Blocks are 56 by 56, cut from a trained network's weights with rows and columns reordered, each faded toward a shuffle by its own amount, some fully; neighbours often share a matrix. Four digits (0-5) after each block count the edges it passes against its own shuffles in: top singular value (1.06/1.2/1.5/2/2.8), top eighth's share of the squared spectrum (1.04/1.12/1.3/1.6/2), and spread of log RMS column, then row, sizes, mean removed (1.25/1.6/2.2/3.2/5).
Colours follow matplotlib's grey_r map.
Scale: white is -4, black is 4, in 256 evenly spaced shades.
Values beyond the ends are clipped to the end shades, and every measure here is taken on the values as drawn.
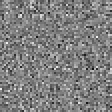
3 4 1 2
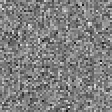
2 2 0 0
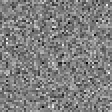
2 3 0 1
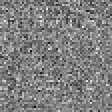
3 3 1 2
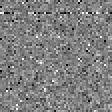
2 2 0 1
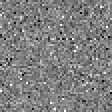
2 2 0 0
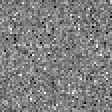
0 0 0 0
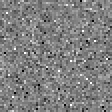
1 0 0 0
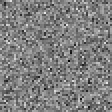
1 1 0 0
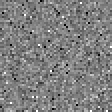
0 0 0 0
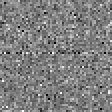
2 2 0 1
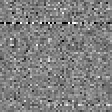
3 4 1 2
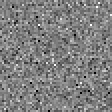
0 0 0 0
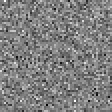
1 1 0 0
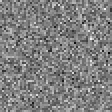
0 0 0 0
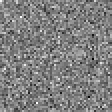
1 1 0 0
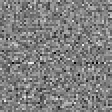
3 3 0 1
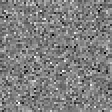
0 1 0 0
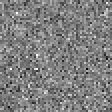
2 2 1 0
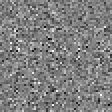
3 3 2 1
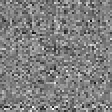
3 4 1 3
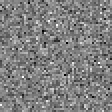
1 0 0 0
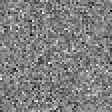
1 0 0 0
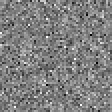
1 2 0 0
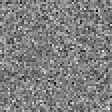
1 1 0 1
